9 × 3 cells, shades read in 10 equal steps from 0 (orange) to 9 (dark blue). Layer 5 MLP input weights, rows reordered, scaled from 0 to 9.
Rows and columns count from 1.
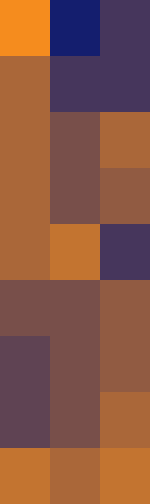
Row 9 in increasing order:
2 2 3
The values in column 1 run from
0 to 6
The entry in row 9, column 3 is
2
